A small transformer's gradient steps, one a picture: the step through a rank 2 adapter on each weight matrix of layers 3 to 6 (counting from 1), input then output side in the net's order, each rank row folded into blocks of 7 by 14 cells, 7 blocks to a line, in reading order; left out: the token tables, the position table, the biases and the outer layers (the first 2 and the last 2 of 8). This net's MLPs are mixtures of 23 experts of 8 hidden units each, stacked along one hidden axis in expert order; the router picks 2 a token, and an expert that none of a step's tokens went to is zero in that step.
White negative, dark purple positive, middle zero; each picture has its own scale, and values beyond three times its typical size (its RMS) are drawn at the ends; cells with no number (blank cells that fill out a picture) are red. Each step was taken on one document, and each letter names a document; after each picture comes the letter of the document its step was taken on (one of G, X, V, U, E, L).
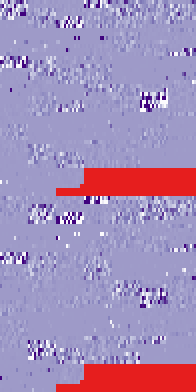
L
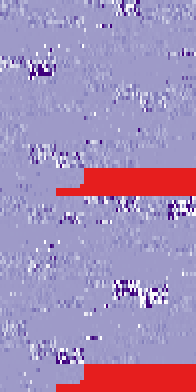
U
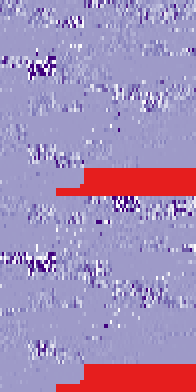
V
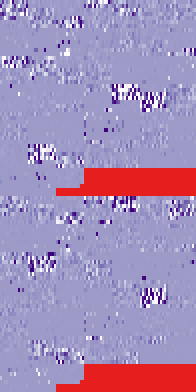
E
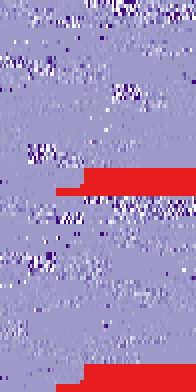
L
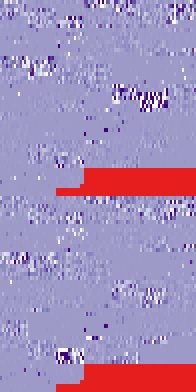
E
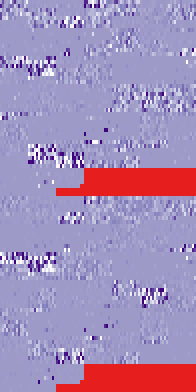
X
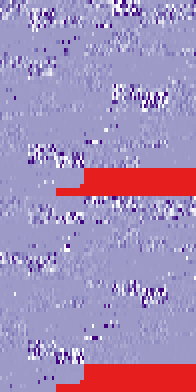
X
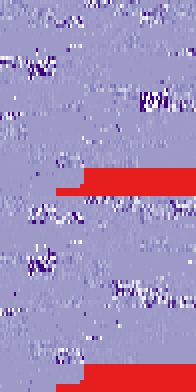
V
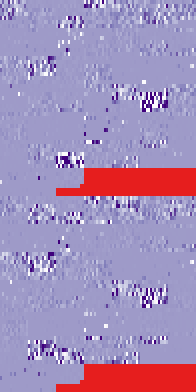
E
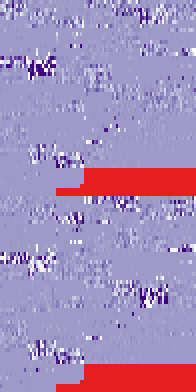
V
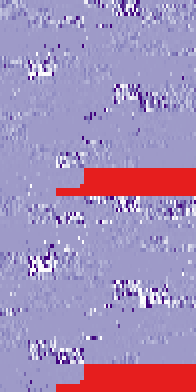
U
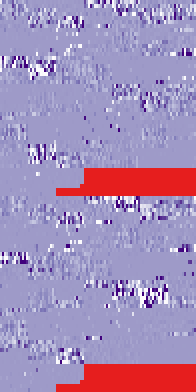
V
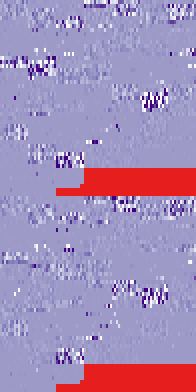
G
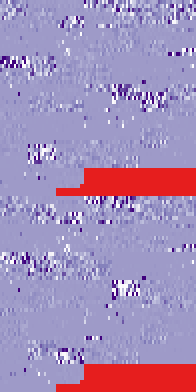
E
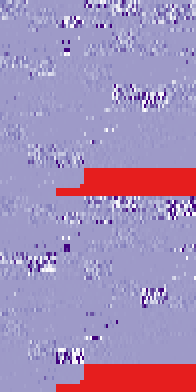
X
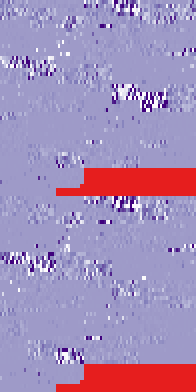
E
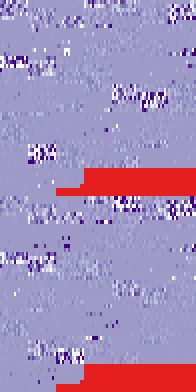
X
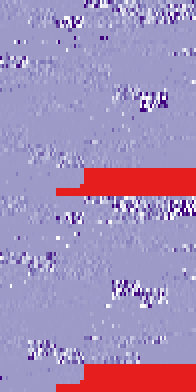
L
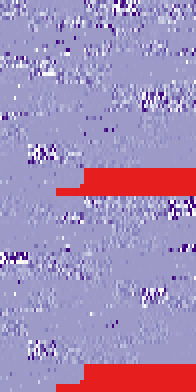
X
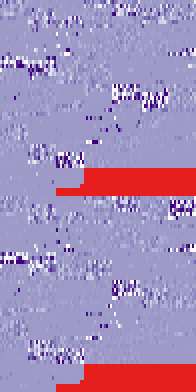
G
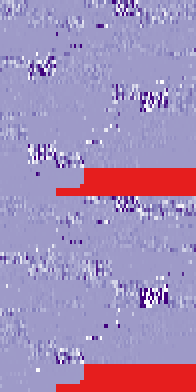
V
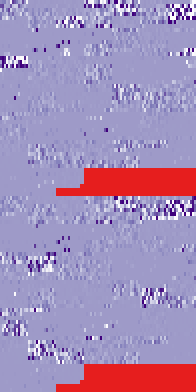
X
